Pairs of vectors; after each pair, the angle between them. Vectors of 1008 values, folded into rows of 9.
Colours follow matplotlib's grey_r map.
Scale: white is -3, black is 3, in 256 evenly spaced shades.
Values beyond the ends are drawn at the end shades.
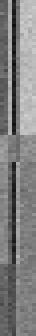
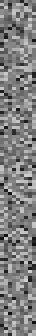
orthogonal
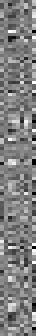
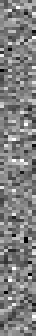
partly aligned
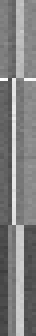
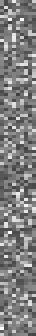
orthogonal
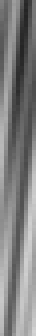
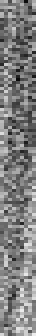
partly aligned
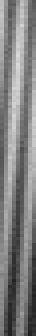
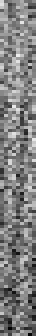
partly aligned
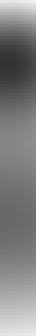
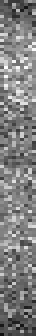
partly opposed
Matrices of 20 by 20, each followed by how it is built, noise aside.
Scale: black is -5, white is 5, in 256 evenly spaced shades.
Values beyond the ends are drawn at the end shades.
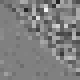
upper triangular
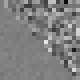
upper triangular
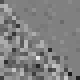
lower triangular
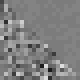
lower triangular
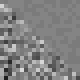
lower triangular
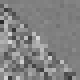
lower triangular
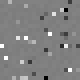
sparse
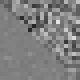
upper triangular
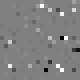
sparse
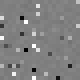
sparse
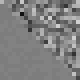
upper triangular
